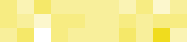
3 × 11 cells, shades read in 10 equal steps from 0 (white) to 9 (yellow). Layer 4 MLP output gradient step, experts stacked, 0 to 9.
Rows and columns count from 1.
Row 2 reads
5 4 2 5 5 4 4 5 4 5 5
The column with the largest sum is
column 10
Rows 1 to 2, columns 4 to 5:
4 4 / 5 5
